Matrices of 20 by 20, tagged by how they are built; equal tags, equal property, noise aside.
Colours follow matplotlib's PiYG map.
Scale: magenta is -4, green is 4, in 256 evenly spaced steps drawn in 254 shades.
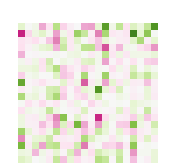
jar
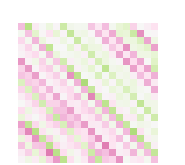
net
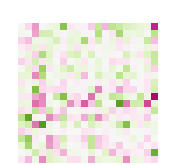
jar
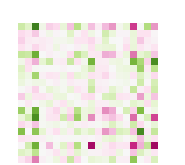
jar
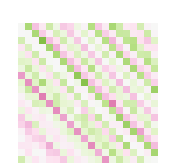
net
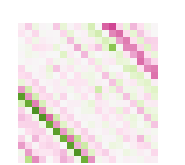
net
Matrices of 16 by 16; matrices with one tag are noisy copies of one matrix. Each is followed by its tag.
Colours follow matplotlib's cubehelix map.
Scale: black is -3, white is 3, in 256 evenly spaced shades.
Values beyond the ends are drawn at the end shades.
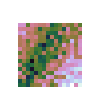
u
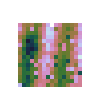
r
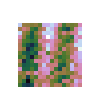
r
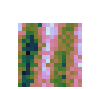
r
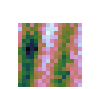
r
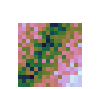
u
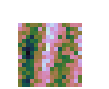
r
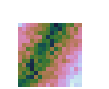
u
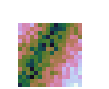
u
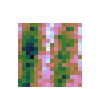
r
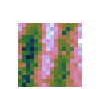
r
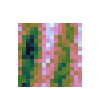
r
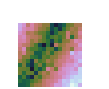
u
